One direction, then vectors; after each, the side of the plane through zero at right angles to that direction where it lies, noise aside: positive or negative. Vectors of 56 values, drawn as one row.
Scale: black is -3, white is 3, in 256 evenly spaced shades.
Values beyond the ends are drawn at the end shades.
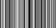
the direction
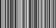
positive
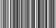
negative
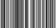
negative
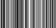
negative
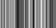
negative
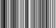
negative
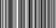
positive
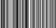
negative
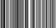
negative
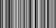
positive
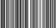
negative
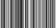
negative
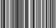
negative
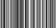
negative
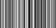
positive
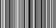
positive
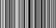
positive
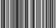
negative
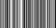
positive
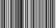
negative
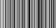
positive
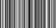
positive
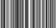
negative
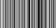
positive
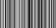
positive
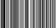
negative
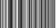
positive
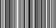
positive
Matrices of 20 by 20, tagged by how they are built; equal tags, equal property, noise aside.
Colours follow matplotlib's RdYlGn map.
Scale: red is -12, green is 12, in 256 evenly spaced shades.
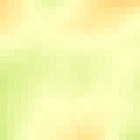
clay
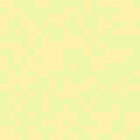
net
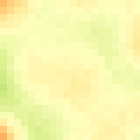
clay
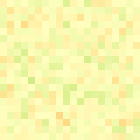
net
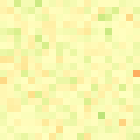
net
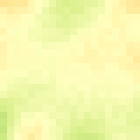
clay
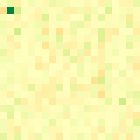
net
